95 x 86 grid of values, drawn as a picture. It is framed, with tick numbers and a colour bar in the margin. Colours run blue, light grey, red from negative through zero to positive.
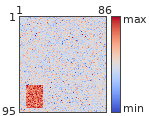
Average level on the scale: 50%. Ninth with the highest average: bottom left. Odd patch: higher, in the bottom left. Mirror symmetry: none.
